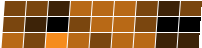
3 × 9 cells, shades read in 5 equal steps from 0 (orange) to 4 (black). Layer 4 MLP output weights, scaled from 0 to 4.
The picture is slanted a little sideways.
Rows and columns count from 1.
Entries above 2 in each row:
2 4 2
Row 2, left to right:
2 3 4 2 1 1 2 4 4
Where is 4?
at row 2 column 3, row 2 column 8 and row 2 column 9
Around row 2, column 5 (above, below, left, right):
1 2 2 1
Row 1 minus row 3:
1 0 3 0 -1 0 1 0 -1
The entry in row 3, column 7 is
1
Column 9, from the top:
2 4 3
